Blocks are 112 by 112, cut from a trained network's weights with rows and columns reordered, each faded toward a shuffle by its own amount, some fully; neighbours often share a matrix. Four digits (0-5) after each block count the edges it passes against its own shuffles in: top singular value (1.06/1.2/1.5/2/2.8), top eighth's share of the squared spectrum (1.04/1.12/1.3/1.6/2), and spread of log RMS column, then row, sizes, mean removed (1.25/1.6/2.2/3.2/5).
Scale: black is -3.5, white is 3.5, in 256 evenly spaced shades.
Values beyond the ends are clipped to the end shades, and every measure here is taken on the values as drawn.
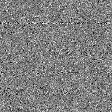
2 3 0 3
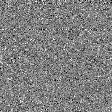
2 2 0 2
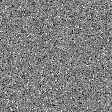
0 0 0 0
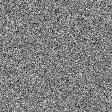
0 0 0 0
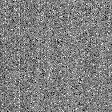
2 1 0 1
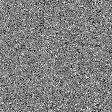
0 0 0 0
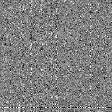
4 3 3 2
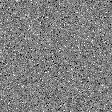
1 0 0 0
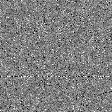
3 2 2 1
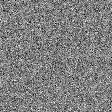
2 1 0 0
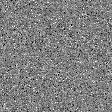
1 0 0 0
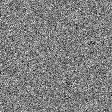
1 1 0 0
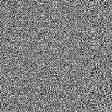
4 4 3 2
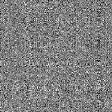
3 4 3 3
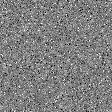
0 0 0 0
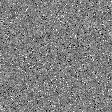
0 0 0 0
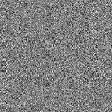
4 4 2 2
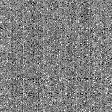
3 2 0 2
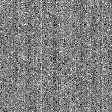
3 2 0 2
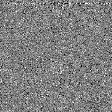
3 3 1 2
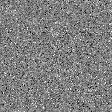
1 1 0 1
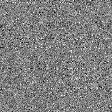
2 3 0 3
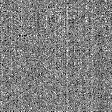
3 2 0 2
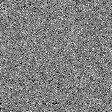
1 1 0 1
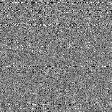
3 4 1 3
